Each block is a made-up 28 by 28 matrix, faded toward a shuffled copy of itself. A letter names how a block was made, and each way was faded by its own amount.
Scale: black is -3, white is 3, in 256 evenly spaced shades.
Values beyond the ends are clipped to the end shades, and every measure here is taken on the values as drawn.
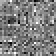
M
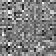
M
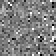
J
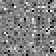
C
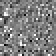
C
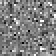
J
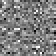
M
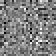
M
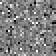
J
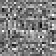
M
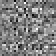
M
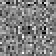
M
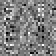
M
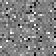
C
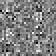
M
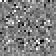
C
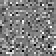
C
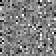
J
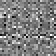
M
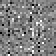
C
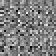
M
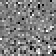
C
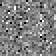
J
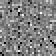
J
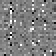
C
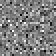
C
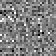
C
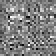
M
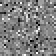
J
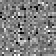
C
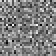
M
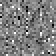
J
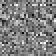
M
